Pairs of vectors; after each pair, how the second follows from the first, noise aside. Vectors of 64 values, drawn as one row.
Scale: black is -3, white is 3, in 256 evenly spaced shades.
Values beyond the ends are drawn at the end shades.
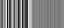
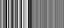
negated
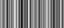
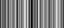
wrapped around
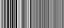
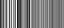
negated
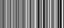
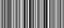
wrapped around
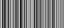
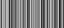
wrapped around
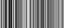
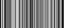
wrapped around
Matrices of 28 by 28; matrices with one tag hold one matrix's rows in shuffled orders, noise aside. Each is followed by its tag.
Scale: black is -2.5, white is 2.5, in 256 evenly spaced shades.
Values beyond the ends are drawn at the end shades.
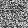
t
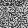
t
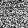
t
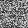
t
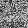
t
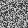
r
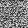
t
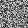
r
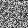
r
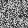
r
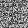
t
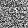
t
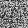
t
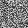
r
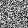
r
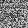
t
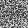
t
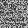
t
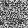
t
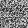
t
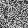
r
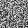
r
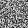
r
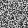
r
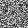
r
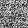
t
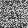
t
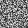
r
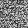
t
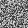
r
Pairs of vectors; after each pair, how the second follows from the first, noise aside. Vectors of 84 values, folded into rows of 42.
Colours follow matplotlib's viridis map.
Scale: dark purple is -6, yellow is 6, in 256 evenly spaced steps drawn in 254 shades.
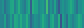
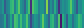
scaled up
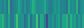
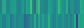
shuffled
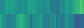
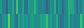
shuffled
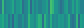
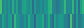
shuffled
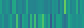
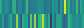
scaled up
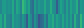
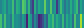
scaled up
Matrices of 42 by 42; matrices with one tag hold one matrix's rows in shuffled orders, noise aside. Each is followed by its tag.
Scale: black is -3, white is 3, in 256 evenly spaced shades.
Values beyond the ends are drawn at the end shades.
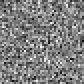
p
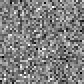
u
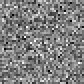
p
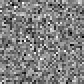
p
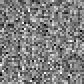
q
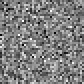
q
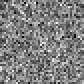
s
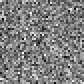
q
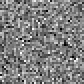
q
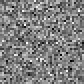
p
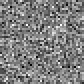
s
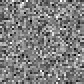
s
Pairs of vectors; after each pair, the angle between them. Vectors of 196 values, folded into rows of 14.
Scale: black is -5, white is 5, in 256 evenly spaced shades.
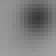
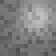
nearly opposite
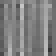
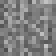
partly aligned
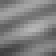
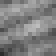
nearly parallel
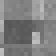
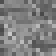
partly opposed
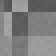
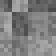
nearly parallel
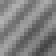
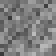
partly opposed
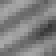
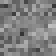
partly opposed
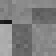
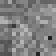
partly opposed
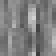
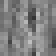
nearly opposite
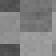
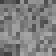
partly aligned
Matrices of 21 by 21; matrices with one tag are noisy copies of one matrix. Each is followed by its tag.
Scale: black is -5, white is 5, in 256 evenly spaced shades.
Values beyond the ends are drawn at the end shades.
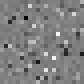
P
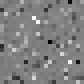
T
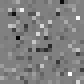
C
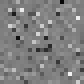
C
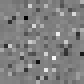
P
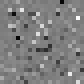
C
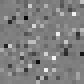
P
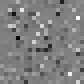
C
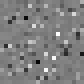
P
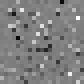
C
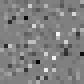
P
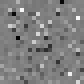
C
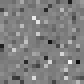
T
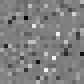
P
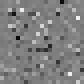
C
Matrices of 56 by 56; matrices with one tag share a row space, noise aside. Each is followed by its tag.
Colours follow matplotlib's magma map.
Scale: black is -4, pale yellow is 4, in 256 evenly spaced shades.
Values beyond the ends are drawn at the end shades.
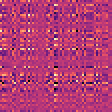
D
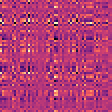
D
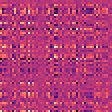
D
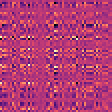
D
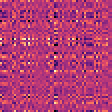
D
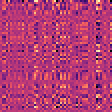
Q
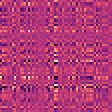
D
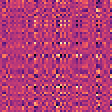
Q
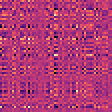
D
